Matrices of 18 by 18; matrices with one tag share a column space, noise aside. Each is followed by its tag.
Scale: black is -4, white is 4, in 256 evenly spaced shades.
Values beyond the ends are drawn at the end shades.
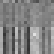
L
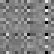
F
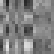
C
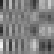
C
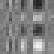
C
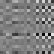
F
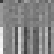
L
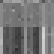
L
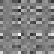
F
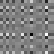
F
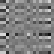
F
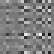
F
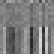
L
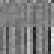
L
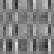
C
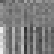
L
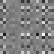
F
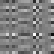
F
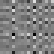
F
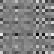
F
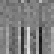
L
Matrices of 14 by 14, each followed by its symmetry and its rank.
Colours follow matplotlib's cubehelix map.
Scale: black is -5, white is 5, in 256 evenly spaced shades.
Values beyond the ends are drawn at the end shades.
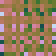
neither, rank two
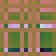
neither, rank one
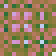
symmetric, rank three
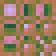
symmetric, rank two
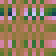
neither, rank one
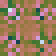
symmetric, rank two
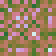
symmetric, rank three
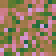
antisymmetric, full rank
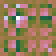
symmetric, rank two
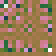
symmetric, rank two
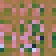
neither, rank two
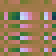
neither, rank one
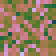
antisymmetric, full rank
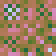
symmetric, rank three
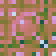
symmetric, rank three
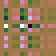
neither, rank one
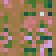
neither, rank three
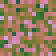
antisymmetric, full rank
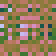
neither, rank two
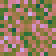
antisymmetric, full rank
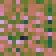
neither, rank three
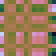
neither, rank one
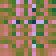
neither, rank two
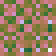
symmetric, rank two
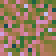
antisymmetric, full rank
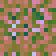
neither, rank three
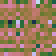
neither, rank three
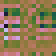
neither, rank two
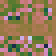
neither, rank three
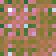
symmetric, rank three
